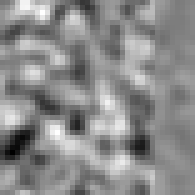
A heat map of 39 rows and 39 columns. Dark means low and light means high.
Grain: blotchy. Stripes: none. Slope: none. Lone odd cells: none. Ninth with the lowest average: bottom left. Seam: vertical, 80% of the way across, the right part calmer. Odd rows or columns: none.
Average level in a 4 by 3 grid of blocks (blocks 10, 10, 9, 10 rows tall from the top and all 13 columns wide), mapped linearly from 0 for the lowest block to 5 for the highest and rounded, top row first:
423
334
250
052
